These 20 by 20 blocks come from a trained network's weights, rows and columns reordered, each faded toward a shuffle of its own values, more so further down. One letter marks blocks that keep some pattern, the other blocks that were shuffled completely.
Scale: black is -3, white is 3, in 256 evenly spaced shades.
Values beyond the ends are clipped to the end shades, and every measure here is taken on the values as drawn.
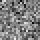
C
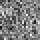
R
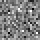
C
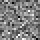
C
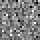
C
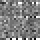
R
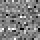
R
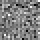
C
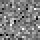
C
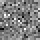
C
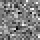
C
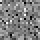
C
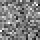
C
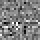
R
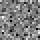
C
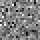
C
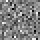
C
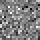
C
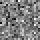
R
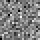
C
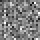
C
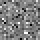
C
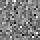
C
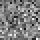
R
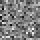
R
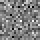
R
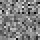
R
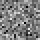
C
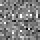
R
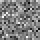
C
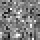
R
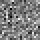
C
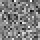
C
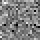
R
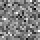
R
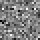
R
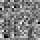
R
